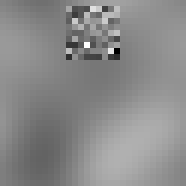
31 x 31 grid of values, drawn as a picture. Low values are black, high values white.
Roughest part: top middle. Mirror symmetry: none. Histogram: heavy tails on both sides. Odd patch: rougher, in the top middle.
